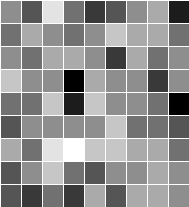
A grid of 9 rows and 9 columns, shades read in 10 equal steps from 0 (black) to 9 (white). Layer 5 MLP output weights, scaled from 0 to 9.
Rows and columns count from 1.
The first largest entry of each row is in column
3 6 3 1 3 6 4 3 5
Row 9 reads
3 2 4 2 6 3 6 6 5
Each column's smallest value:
3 2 4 0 2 2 4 2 0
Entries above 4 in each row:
4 6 6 7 4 5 7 6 4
